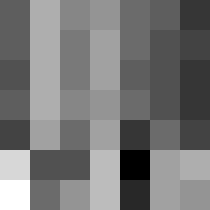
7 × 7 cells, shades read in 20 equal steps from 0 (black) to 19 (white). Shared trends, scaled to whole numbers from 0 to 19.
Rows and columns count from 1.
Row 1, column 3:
10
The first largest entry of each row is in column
2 2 2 2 2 1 1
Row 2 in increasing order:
5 6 7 8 9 12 13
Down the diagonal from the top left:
7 13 9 11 4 12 11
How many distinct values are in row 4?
7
